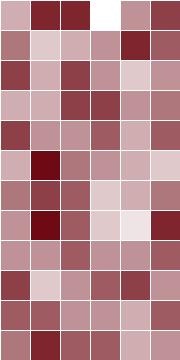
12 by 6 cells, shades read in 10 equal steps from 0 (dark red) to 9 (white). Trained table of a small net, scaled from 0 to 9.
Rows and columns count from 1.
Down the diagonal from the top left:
6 7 2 2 6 7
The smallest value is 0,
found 2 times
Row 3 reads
2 6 2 5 7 5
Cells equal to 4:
6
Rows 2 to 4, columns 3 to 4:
6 5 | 2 5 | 2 2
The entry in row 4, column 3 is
2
